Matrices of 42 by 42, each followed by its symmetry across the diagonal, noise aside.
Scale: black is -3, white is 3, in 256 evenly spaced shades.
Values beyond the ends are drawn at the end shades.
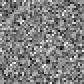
symmetric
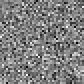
antisymmetric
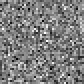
neither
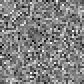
symmetric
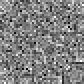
symmetric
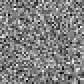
antisymmetric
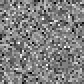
symmetric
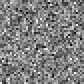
neither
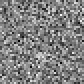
neither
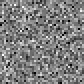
neither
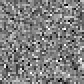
antisymmetric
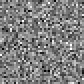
antisymmetric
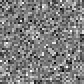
symmetric
